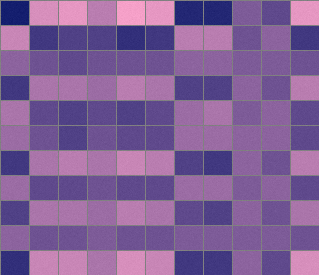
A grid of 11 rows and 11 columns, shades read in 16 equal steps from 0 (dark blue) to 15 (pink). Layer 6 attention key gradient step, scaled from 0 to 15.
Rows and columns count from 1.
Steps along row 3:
down down up same same up same down same down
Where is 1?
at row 1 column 7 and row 1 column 8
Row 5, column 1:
10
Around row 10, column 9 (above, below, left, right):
8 8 7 7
